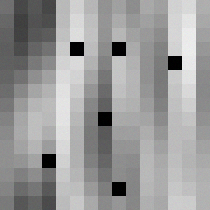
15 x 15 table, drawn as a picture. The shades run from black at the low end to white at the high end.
The bottom right is the calmest part. Six lone cells stand out, each far lower than its neighbours. The top middle is the roughest part. On average the colour sits 60% of the way up the scale. The values are skewed, with a long tail toward low values.
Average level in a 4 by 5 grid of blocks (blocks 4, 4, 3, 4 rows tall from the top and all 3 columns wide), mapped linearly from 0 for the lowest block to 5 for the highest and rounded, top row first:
03335
25334
35134
23234
